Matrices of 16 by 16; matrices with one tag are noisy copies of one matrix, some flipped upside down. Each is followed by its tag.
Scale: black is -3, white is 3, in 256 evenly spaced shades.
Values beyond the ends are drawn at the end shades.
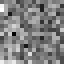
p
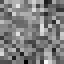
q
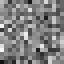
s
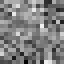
q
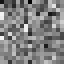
s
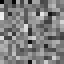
s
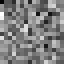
s
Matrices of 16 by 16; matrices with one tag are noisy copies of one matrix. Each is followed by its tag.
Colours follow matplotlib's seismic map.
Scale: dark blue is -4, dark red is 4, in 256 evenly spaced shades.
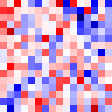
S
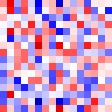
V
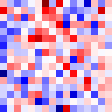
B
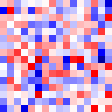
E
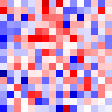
B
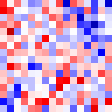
S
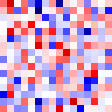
V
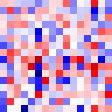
E
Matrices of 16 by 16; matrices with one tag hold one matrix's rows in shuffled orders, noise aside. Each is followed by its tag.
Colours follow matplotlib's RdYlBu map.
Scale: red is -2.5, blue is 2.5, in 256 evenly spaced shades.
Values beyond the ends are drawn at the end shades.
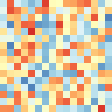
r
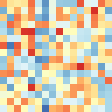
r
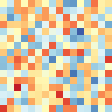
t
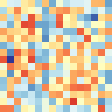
r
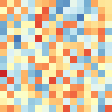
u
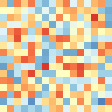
r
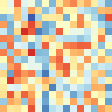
r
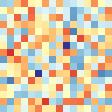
t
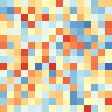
t
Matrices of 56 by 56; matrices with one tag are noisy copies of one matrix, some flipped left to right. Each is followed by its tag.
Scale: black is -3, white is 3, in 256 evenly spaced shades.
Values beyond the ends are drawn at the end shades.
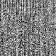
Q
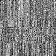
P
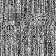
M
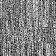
P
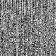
Q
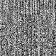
Q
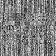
M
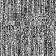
M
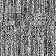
M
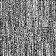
P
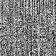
Q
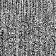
Q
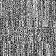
P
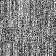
P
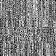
P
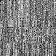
P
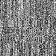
P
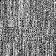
P
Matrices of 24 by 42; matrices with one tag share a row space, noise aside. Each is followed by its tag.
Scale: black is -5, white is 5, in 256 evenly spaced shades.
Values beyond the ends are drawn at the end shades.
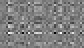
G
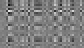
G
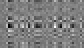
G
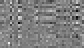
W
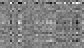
W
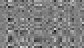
G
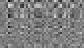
G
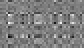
G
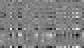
W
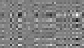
W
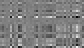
W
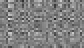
G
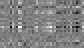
W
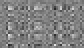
G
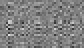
G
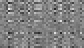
G
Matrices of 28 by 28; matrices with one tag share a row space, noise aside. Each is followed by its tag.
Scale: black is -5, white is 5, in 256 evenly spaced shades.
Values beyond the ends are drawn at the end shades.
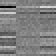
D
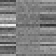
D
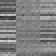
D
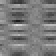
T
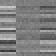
D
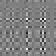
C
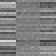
D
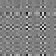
C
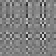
C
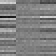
D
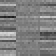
D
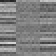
D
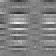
T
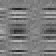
T
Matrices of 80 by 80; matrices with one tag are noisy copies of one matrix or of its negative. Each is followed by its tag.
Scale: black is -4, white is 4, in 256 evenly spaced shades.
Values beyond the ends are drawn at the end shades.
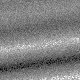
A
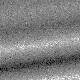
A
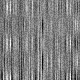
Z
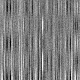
Z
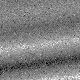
A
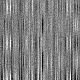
Z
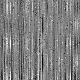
Z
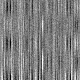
Z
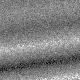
A
